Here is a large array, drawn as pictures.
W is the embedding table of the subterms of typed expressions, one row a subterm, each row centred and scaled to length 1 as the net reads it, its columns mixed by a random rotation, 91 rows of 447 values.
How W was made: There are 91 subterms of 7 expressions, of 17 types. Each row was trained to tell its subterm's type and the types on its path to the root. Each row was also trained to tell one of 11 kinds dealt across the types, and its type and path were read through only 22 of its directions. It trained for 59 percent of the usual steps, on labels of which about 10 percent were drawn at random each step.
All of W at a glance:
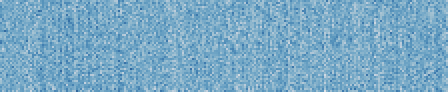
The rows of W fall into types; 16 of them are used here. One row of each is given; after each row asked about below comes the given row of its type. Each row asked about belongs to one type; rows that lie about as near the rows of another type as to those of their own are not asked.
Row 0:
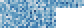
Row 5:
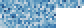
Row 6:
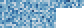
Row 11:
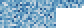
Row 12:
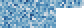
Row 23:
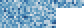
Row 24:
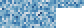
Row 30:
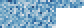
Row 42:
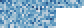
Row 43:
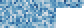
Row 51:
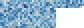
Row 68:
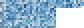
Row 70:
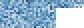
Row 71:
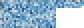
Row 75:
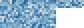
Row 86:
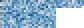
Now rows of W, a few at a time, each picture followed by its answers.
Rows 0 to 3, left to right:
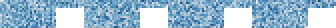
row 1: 86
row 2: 75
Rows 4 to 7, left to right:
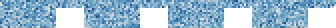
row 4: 42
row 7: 86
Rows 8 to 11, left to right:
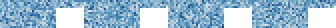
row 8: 6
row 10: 24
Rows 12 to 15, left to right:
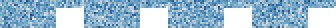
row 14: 42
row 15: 71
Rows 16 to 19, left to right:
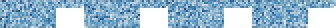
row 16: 12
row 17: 5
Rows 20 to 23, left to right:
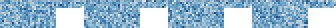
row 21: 5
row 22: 11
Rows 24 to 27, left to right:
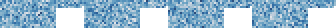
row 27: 11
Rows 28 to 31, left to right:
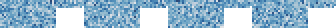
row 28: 23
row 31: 6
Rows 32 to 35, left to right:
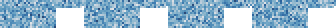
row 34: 70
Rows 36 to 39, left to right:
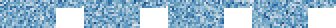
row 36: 0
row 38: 23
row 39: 24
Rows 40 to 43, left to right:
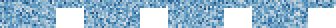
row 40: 6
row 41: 43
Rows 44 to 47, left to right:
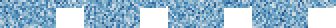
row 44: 42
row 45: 0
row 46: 0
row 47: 6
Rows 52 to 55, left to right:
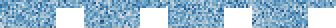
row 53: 71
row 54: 11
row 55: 75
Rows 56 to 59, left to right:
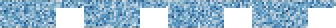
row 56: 5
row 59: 0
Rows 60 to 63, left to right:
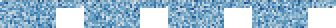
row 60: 70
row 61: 5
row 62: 71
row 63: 42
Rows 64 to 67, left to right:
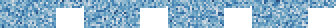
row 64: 71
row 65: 12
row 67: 75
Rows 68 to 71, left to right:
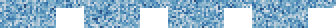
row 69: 70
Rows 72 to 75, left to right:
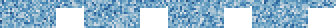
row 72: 30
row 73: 71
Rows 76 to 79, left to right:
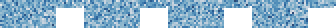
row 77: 0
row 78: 68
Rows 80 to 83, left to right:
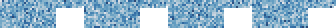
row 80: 12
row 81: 11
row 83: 24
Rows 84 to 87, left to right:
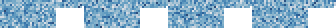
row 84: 5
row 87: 70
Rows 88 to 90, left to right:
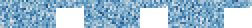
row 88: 12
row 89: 70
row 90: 12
